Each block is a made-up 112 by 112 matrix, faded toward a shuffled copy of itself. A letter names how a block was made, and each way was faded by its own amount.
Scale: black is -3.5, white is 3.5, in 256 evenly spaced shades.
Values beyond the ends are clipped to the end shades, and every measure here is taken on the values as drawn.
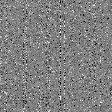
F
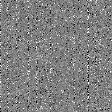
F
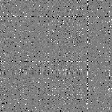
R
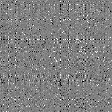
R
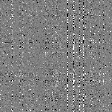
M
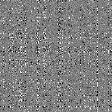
M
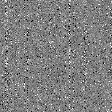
F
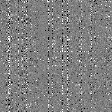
M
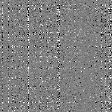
M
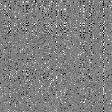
R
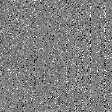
F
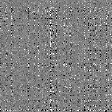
M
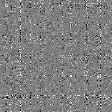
M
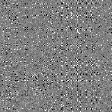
R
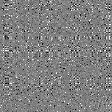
R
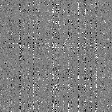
M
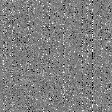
F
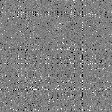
R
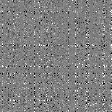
M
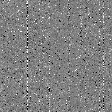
F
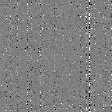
M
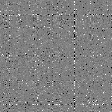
R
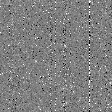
F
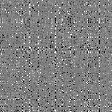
R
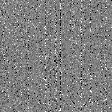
F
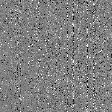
F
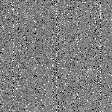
F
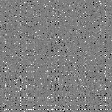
R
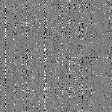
M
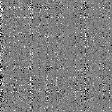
M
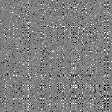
R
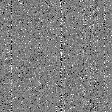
F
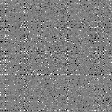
R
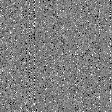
F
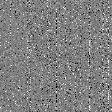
F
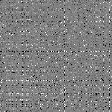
R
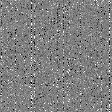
F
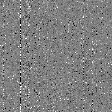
F
